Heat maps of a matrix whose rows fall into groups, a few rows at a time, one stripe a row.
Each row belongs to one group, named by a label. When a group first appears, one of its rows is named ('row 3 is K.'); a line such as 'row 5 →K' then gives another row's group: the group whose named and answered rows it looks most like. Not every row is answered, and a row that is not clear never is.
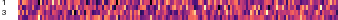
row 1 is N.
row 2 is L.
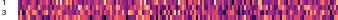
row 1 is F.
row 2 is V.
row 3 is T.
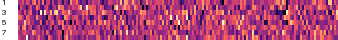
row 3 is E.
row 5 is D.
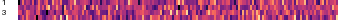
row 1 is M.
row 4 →F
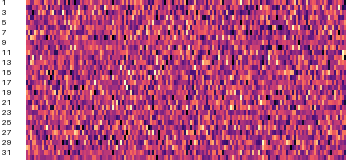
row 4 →L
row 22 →D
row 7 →T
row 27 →F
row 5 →F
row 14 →E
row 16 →D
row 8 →N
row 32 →L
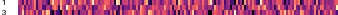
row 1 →V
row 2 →F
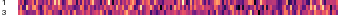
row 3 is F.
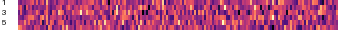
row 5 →D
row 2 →L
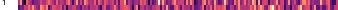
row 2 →M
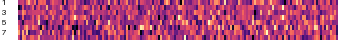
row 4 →M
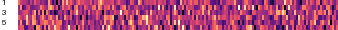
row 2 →L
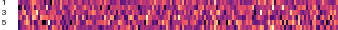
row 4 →T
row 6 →M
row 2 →M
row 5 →D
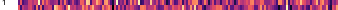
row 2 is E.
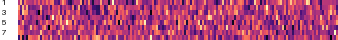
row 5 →F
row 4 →V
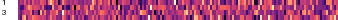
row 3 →E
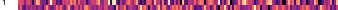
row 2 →L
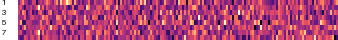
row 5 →L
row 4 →F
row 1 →F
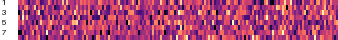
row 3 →M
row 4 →N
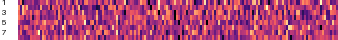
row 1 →L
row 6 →E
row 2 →N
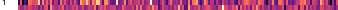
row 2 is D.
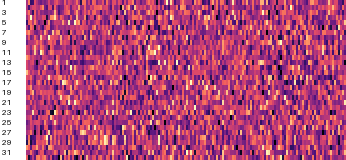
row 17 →E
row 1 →L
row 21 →F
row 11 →T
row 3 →L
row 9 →M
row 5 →F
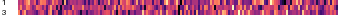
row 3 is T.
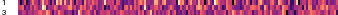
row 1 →F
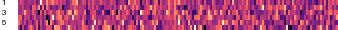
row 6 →E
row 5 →D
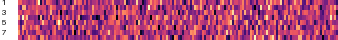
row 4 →N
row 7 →N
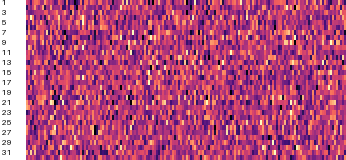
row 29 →E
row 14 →V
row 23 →M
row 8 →T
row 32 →V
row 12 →V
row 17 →T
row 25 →L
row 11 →D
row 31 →N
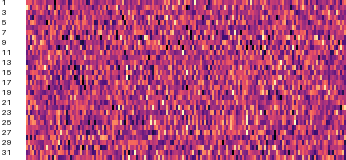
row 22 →V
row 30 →N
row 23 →L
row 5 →N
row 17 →N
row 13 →M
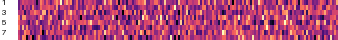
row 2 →L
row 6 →N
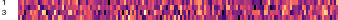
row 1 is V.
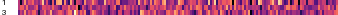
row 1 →F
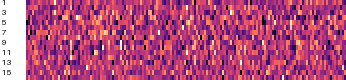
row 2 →D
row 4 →E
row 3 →D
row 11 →D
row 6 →L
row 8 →E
